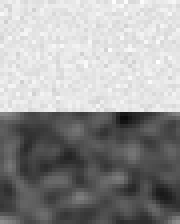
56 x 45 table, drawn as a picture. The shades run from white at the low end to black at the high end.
It is made of 2 by 1 panels. Panel 1,1: very low, fine-grained, faint in contrast. Panel 2,1: high, blotchy.
